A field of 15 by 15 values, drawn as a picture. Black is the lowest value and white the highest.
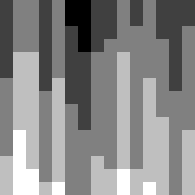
Values rise toward the bottom. The ninth with the highest average is the bottom left. The ninth with the lowest average is the top middle. Streaks run downward. Neither half mirrors the other.
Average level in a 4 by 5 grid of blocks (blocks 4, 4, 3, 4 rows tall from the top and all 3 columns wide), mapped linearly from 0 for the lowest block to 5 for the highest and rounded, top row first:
2 1 0 2 1 | 3 2 2 3 2 | 4 3 2 4 3 | 5 3 3 4 4
